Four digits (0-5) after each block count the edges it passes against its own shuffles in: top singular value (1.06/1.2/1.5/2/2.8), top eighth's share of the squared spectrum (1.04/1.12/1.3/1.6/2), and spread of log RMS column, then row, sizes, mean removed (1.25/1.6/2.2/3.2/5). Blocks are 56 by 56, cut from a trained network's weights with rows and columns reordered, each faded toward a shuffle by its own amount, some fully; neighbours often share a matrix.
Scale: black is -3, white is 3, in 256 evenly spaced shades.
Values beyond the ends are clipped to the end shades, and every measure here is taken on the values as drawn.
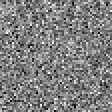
1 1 0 0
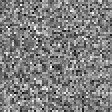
3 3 1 1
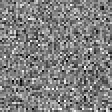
3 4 1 2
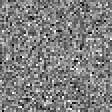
1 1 0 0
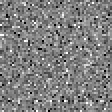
2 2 0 1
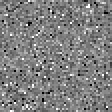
0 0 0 0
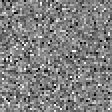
0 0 0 0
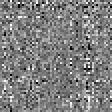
3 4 3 2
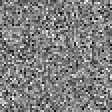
0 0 0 0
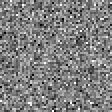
0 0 0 0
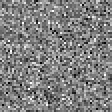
0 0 0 0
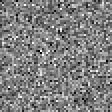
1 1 0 0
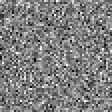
1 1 0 0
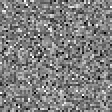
2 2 0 0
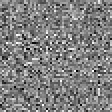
3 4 1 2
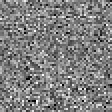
2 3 0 1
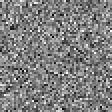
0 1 0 0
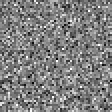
1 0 0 0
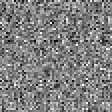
3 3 1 2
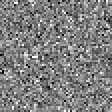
1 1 0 0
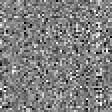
3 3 2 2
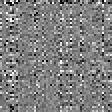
4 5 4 3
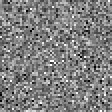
0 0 0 0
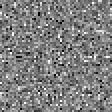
1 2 0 0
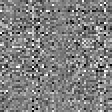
3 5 3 3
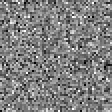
2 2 0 2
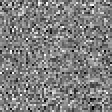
3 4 1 2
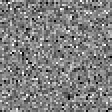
1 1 0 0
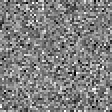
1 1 0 0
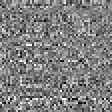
3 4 1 3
